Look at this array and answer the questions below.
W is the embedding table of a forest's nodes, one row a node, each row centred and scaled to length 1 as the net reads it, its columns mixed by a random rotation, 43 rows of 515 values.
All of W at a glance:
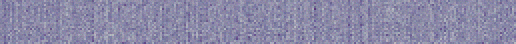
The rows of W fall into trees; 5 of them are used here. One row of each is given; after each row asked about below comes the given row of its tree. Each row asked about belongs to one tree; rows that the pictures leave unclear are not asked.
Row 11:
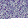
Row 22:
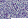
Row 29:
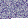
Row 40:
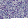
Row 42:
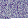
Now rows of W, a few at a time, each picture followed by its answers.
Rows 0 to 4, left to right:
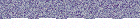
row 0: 40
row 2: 29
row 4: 42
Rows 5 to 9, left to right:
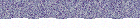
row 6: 22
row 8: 11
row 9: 11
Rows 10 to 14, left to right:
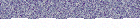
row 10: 29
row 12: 11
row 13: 29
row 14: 11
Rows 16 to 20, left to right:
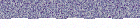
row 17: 40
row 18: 29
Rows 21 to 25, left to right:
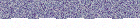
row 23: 40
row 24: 42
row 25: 40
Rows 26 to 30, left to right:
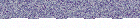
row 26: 11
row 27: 22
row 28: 29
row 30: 22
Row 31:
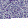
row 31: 40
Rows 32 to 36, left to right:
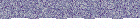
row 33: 11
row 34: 22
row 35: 22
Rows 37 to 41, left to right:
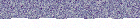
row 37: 11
